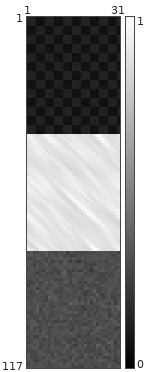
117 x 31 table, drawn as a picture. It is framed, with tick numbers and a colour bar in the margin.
The table splits into 3 rows of 1 panel. Panel 1,1: very low, checkered, faint in contrast. Panel 2,1: very high, slanting down to the right, faint in contrast. Panel 3,1: low, fine-grained, faint in contrast.
